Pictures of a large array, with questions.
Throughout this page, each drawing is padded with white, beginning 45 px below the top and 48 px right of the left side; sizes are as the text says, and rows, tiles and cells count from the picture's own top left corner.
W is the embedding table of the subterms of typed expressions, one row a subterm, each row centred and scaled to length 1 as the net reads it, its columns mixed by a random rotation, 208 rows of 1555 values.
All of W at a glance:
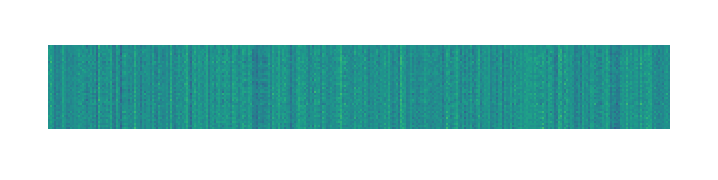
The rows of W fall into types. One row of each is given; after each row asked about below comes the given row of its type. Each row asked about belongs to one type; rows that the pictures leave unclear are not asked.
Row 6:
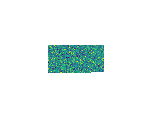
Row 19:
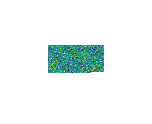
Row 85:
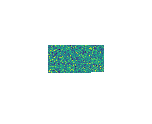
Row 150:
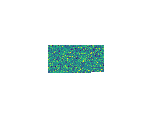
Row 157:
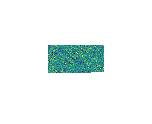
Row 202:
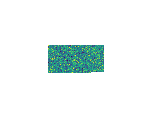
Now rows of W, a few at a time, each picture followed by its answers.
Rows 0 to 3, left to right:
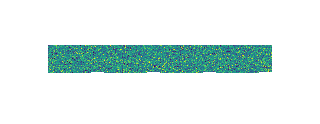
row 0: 157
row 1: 6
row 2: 19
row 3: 202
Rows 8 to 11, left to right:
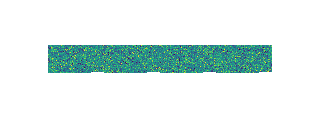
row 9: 157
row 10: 6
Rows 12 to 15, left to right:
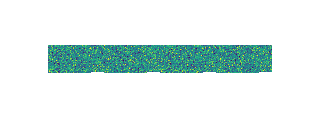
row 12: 85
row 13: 202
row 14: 85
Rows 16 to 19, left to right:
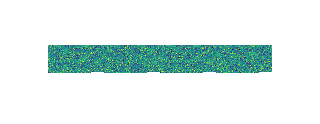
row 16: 150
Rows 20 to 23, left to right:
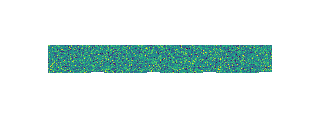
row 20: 19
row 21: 85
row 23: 202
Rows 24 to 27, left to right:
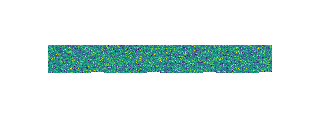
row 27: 85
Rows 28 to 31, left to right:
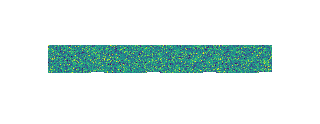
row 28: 202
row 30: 150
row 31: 202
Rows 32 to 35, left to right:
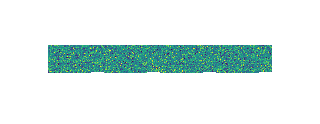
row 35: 85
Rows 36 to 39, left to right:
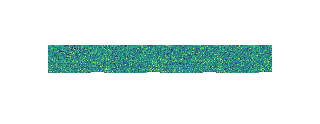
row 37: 202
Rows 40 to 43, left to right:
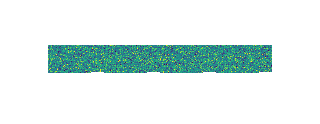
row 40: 202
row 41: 157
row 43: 150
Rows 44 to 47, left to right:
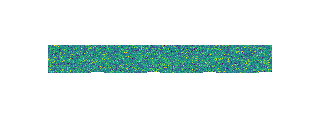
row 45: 150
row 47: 202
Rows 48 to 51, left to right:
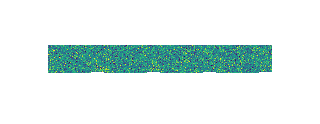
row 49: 202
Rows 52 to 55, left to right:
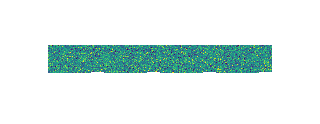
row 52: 150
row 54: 6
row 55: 202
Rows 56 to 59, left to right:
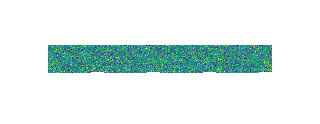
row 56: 19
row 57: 85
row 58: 157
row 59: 202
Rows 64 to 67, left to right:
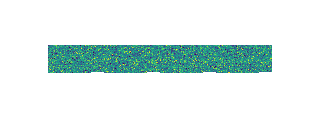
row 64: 157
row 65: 202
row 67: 6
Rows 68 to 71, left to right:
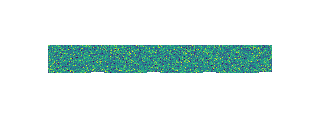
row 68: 19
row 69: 85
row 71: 150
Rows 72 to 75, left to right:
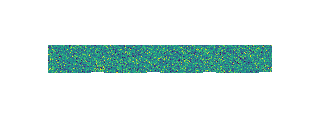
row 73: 6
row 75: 157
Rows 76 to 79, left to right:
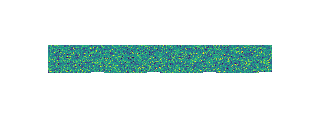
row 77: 19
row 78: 150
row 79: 202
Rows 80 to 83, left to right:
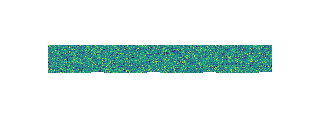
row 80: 6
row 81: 19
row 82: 157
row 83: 150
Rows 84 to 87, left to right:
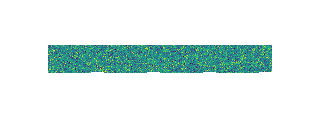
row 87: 6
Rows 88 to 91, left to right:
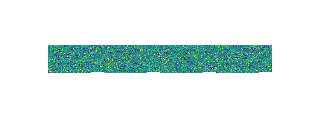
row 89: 19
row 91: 150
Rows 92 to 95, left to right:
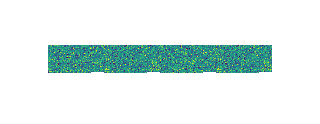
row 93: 202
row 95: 202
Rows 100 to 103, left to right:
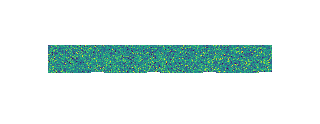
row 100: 157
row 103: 202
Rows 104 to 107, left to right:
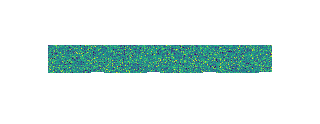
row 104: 157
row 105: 6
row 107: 19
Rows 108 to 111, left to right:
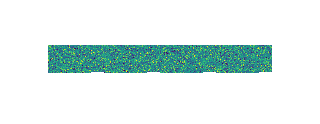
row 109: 19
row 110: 157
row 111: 85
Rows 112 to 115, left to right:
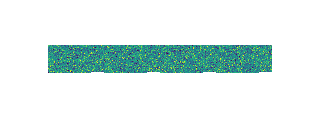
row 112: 19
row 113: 19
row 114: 157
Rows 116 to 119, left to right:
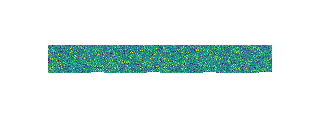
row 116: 202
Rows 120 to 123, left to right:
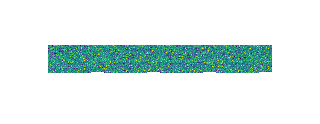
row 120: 157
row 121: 19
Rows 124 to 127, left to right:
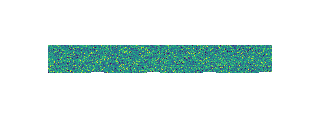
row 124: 19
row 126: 157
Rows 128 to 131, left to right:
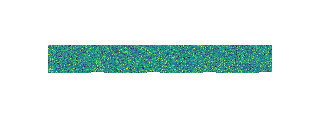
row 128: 202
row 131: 6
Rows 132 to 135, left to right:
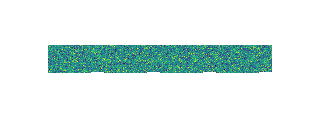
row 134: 150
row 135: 150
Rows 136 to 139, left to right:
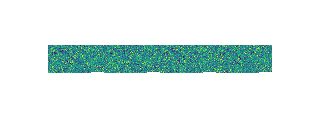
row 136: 157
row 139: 157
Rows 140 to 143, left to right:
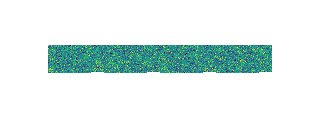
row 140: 202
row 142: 19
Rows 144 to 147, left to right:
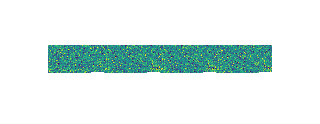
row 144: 85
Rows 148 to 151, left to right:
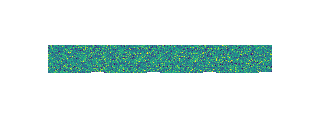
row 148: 150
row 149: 150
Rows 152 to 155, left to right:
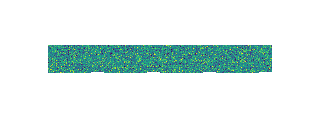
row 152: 6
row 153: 150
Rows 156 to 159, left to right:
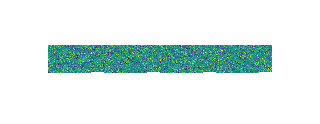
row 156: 150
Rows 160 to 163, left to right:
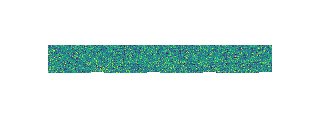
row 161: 6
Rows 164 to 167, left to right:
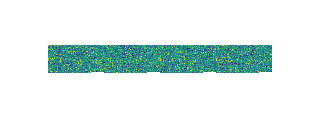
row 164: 202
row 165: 6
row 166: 150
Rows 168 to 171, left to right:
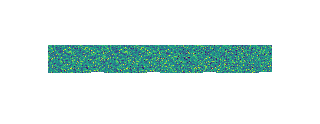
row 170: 19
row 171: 85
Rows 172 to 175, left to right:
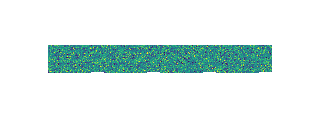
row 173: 150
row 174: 157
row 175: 85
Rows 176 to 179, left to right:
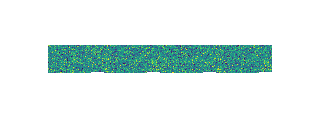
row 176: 6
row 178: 6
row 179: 202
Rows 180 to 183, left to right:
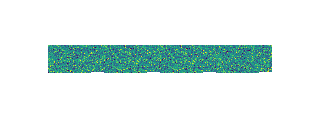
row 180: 19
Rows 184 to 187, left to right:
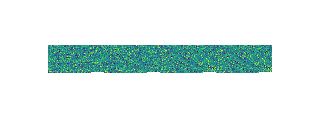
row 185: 85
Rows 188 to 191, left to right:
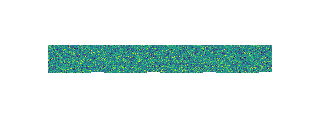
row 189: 150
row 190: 85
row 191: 19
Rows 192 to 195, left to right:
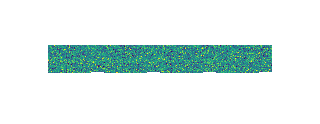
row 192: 6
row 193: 6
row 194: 85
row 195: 150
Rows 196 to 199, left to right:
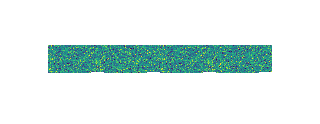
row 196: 202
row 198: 202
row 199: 19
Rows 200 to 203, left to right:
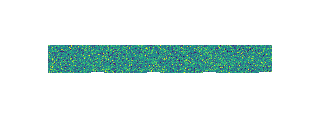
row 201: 85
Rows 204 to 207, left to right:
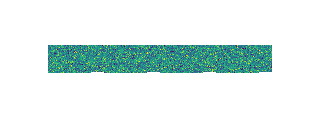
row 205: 150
